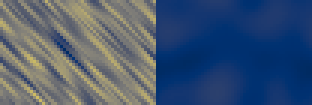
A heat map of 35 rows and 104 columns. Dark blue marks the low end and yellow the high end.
The table splits into one row of 2 panels. Panel 1,1: middling, slanting down to the right, strong in contrast. Panel 1,2: very low, smooth, faint in contrast.
